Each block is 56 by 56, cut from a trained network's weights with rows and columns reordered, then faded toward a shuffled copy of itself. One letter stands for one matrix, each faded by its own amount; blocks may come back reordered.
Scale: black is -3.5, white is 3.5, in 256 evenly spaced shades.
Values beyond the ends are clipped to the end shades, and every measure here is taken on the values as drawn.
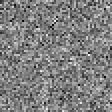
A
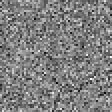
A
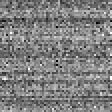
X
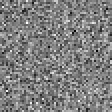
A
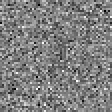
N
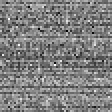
X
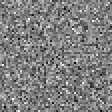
N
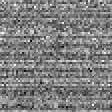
X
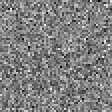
A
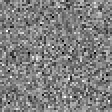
N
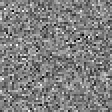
N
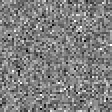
N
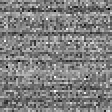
X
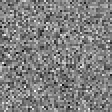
A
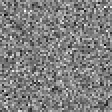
A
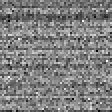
X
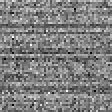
X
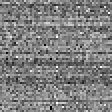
X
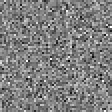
N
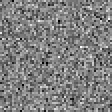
N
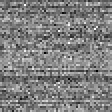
X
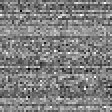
X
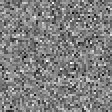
N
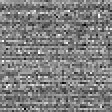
X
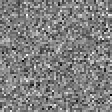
N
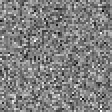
A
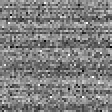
X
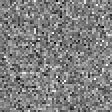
N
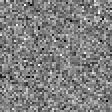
N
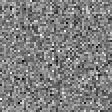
N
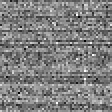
X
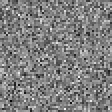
A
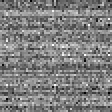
X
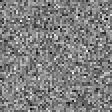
A
